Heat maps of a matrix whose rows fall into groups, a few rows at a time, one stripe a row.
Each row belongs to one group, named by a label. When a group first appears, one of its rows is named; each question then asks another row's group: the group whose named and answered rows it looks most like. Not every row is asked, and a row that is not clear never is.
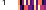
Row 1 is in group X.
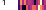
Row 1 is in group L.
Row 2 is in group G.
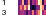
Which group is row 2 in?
L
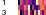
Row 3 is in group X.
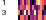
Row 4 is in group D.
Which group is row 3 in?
X
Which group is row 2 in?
L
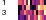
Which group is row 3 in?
D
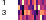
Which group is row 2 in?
X
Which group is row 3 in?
L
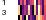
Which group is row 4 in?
G
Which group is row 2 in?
X
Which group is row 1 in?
D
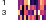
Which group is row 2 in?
L
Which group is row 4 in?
L
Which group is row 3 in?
X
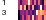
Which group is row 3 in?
G
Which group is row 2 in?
L
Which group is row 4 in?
G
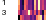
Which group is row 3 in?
X
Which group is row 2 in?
X
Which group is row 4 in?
G
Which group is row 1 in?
X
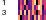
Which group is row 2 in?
G
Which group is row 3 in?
L
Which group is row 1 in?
D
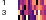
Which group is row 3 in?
X
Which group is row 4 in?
G
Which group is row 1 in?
D
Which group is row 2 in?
G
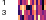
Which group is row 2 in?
D
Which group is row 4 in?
X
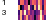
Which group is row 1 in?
D
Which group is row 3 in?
L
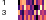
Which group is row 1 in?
D
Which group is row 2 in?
L
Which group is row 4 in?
L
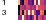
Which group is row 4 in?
D
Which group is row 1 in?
X
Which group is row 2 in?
G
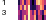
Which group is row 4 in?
X
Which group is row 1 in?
G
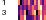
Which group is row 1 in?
X
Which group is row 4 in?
D
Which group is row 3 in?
D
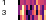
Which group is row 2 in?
D
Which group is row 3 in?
D
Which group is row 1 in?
G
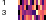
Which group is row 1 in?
X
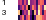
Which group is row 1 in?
L
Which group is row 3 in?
X
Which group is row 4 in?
G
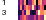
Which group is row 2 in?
L
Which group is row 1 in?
D
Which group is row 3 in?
G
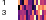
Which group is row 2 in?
G
